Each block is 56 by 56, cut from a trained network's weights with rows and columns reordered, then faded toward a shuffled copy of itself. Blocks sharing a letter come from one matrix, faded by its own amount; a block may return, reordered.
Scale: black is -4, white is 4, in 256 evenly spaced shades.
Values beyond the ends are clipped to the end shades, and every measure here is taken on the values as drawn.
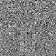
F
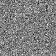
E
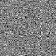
F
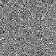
F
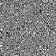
F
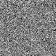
E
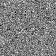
E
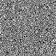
E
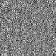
F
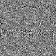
F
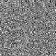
F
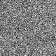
E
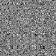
F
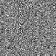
F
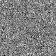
E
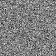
E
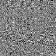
F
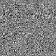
F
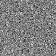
E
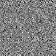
F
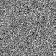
E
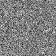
E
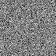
E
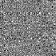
F
